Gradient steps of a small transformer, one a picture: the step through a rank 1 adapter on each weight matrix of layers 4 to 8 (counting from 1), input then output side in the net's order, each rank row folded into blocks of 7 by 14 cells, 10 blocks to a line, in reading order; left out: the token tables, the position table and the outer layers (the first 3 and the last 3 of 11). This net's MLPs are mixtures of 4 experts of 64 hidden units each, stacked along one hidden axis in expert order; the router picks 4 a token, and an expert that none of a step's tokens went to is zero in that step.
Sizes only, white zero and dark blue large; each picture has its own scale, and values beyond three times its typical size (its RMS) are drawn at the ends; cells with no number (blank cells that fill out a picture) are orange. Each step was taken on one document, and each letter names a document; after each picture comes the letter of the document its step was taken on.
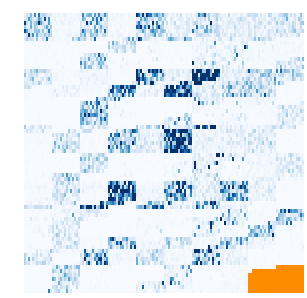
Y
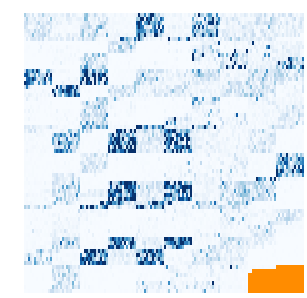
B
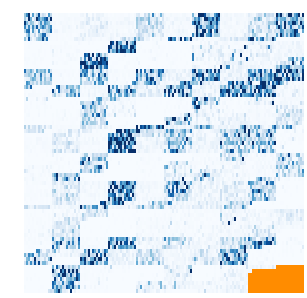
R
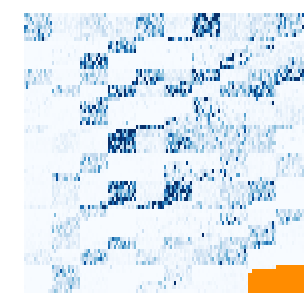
R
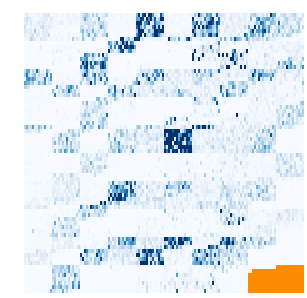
B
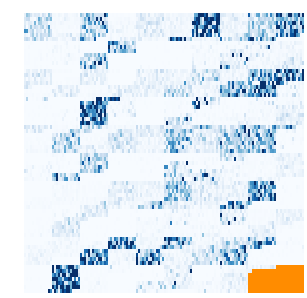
R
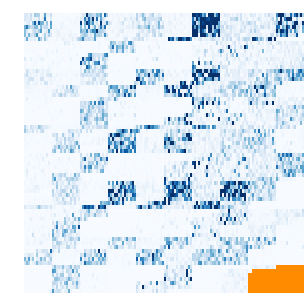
Y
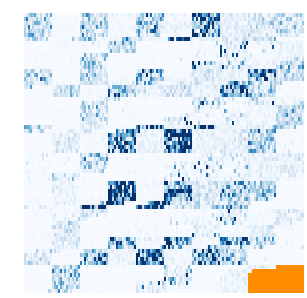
Y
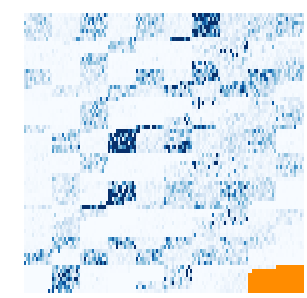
Y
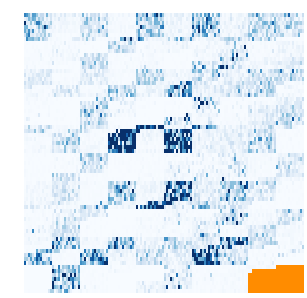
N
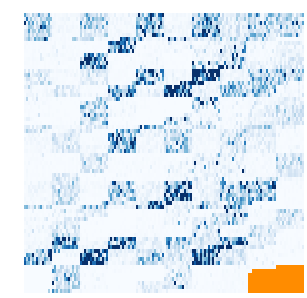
N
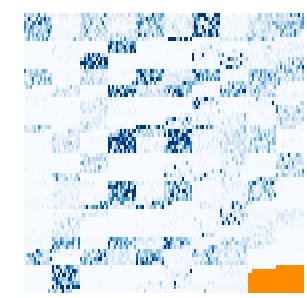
R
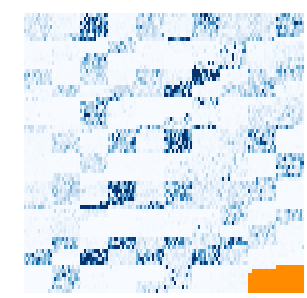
N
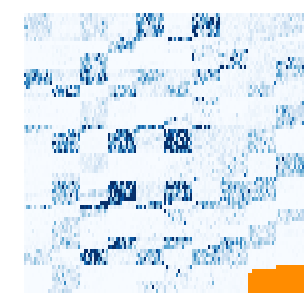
B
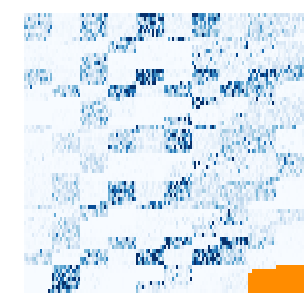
Y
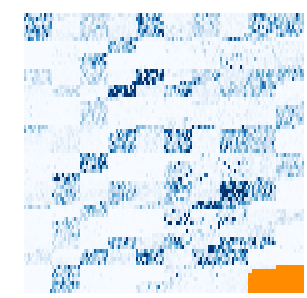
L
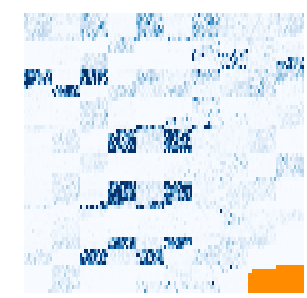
B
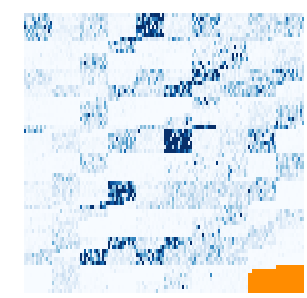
N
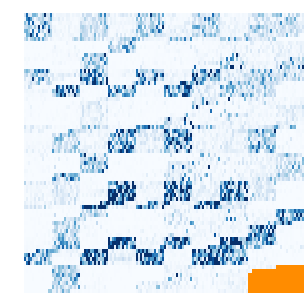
L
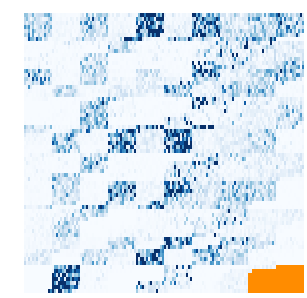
Y
